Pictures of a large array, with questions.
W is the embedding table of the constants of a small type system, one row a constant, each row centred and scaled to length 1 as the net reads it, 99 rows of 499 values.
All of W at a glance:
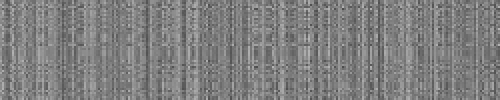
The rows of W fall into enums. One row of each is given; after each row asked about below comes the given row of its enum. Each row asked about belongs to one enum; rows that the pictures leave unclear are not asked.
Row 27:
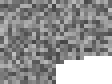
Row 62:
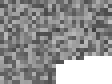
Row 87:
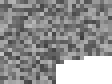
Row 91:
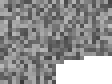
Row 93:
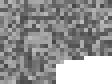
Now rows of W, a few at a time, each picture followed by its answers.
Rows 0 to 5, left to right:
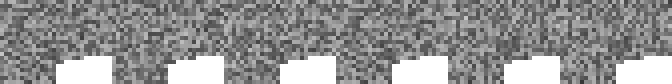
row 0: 87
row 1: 62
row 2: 27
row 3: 87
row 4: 91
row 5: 91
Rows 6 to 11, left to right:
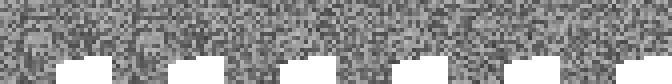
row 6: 93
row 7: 93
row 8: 62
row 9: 62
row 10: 87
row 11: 27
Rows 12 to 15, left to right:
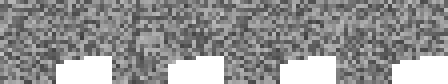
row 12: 87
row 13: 93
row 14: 87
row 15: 27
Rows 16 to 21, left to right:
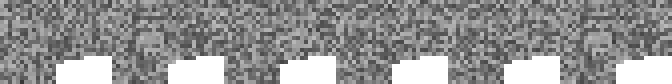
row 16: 91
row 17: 93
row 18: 62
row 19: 27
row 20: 27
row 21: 93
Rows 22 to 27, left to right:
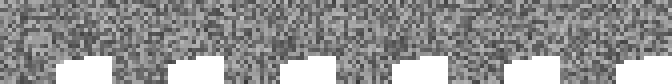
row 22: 93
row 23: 62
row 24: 91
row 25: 91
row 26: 87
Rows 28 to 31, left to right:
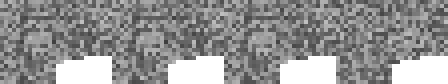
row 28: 93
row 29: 93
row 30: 93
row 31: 62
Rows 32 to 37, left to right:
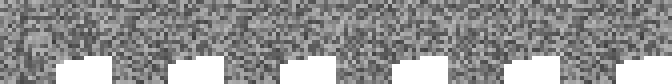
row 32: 93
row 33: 87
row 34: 87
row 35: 27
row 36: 27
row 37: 87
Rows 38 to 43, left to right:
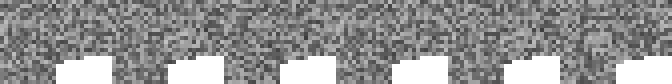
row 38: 27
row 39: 62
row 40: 87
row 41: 27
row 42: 62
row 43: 93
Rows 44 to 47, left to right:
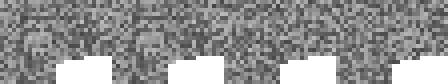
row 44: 93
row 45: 93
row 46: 27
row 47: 62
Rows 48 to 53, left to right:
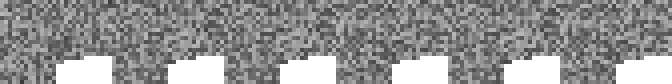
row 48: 91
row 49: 62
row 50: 62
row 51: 27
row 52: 62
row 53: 27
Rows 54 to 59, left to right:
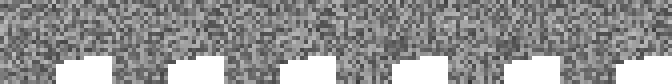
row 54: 27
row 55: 62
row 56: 62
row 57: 91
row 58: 91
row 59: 62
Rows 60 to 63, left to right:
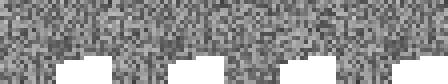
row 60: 91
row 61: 91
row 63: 91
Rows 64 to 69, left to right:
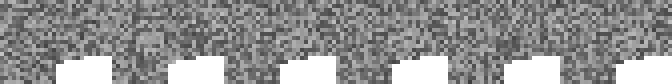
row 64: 87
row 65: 93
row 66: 62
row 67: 62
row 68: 91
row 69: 62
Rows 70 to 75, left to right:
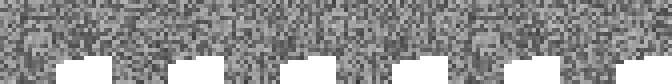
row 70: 93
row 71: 87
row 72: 91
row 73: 91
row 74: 93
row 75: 62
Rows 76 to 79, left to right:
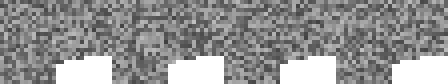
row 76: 62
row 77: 93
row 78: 87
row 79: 27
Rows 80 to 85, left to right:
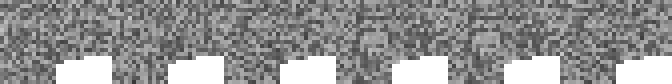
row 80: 27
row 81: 91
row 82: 87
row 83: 93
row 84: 93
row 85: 87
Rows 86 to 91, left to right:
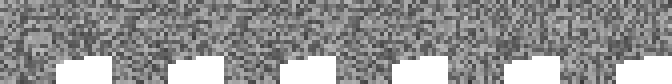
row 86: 93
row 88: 87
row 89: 87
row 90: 91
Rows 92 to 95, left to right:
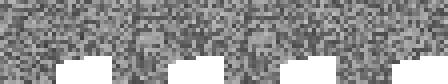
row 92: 87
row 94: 93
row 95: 62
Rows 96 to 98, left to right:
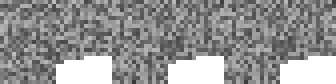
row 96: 27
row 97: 91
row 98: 91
